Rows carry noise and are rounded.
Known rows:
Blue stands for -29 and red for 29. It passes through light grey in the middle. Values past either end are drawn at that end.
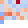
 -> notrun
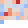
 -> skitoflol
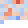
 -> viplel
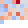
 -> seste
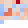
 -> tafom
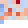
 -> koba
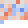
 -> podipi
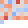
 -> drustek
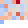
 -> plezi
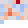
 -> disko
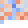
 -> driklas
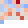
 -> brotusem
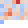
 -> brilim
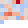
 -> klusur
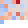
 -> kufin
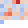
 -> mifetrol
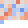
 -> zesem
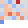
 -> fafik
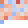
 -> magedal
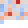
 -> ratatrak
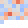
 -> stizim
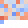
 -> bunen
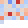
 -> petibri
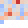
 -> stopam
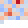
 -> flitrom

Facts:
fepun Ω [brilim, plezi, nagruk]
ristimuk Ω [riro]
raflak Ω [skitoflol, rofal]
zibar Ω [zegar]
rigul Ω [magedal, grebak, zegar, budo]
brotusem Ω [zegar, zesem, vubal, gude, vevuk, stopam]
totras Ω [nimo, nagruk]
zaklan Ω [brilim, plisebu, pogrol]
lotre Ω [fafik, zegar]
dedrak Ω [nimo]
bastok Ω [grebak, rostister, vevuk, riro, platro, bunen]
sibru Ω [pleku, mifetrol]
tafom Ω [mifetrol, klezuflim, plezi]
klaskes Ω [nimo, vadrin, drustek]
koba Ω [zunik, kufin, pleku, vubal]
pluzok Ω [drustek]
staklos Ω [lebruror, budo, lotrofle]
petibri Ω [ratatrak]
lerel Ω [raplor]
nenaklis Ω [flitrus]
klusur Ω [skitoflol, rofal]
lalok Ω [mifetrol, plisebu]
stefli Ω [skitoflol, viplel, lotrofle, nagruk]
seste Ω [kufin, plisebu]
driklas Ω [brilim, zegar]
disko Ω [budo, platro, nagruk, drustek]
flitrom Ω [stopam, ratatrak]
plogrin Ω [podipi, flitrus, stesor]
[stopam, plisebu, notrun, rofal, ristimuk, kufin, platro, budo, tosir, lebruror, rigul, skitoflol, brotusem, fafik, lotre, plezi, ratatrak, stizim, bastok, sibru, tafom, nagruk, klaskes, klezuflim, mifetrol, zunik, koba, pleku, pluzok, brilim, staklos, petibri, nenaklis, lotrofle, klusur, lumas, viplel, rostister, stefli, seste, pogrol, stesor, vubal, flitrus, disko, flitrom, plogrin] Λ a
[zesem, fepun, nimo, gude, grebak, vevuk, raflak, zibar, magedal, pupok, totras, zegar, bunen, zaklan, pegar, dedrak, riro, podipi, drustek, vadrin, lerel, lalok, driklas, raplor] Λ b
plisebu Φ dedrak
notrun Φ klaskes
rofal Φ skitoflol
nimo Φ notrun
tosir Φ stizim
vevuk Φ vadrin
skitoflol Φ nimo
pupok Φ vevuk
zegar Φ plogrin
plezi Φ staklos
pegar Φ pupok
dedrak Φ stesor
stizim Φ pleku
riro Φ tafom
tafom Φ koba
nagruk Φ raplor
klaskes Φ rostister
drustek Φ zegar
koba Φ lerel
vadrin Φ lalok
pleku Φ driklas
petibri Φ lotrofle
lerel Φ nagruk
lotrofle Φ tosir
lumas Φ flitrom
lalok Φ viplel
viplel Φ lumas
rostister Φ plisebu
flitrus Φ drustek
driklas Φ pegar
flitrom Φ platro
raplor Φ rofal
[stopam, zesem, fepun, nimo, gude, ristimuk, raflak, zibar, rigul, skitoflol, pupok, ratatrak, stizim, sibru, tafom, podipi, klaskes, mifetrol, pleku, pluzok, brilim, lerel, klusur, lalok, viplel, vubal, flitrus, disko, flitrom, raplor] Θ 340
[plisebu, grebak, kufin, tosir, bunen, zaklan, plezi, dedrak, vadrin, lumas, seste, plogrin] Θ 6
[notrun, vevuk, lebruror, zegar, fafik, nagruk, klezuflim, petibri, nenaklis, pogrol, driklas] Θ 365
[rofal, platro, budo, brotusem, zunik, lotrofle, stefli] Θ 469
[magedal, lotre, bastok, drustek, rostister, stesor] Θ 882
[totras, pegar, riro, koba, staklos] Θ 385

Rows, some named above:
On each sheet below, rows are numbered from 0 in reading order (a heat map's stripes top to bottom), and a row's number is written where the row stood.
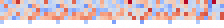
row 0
lumas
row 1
totras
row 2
totras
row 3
pegar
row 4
budo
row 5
riro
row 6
koba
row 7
lerel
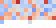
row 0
plisebu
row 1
dedrak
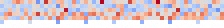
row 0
pleku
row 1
petibri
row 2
riro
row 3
notrun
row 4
raflak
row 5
brotusem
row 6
riro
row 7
pupok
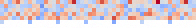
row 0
tosir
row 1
vevuk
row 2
plisebu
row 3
viplel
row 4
zegar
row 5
klaskes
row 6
plisebu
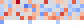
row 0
rofal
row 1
zaklan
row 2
nimo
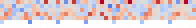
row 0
pupok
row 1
fafik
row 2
rostister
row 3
rofal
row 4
plogrin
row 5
flitrus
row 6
stesor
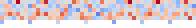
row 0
nenaklis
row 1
staklos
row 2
lalok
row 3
vadrin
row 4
zunik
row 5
sibru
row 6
lotrofle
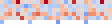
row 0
stefli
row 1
klusur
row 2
lebruror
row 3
nagruk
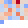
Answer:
platro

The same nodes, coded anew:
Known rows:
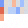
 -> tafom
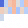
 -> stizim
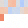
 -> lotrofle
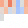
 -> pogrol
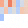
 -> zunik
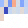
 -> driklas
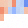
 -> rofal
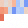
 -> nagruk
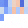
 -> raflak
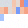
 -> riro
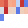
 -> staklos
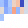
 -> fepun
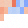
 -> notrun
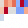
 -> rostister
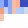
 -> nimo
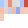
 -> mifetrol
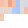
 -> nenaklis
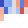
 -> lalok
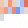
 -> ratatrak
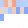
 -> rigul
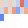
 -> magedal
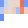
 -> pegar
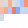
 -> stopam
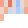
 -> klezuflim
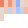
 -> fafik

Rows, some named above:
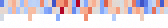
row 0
stizim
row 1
dedrak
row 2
stesor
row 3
lumas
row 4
riro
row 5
pupok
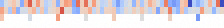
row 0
flitrus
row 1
platro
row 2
tosir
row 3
platro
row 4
vevuk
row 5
sibru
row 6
raplor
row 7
drustek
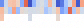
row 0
pleku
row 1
vadrin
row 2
pupok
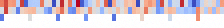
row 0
staklos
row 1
dedrak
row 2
koba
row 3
drustek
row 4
totras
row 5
plogrin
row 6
klaskes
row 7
viplel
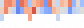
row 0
seste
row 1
plisebu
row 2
petibri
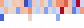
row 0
totras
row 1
flitrom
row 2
stesor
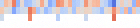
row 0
petibri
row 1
skitoflol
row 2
brotusem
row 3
stefli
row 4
viplel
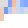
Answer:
zegar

